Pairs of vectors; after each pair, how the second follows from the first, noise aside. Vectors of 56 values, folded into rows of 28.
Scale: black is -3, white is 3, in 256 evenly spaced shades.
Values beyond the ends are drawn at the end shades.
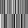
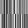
sign-scrambled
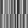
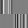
partly zeroed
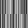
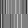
partly zeroed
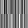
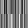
copied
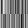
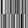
copied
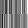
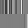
partly zeroed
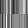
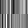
copied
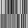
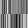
reversed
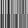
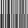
copied
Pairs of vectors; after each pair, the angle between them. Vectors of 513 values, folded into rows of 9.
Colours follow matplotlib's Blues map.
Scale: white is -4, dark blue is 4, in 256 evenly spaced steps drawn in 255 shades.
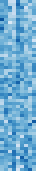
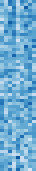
nearly opposite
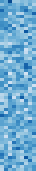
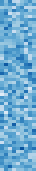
partly aligned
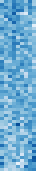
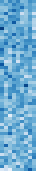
partly aligned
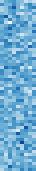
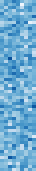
partly aligned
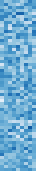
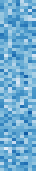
orthogonal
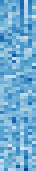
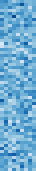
orthogonal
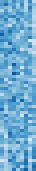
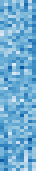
nearly opposite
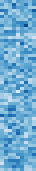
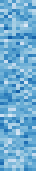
nearly opposite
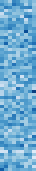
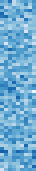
nearly opposite
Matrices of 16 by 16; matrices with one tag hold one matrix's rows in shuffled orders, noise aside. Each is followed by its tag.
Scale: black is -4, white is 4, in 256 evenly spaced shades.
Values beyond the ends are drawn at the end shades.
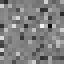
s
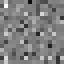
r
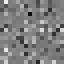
r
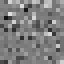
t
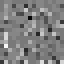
r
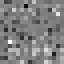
t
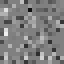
r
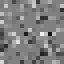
s
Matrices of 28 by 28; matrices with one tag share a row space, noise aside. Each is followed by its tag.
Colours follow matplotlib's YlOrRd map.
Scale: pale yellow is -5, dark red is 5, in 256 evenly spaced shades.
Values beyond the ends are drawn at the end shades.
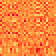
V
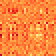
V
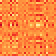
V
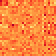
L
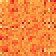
L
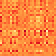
V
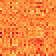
V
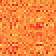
V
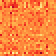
V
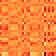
L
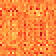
V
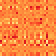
V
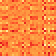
L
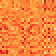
L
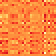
L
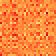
V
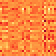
L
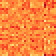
L
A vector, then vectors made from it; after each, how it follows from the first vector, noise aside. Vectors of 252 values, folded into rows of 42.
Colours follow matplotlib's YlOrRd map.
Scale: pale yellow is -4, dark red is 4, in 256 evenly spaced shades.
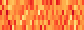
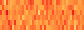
shrunk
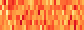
negated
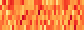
negated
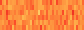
shrunk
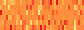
partly zeroed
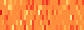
partly zeroed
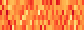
copied
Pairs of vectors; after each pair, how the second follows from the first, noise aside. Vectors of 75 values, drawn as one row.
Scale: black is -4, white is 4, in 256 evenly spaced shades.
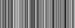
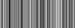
reversed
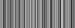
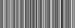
negated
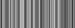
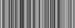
negated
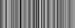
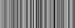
reversed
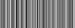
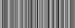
reversed
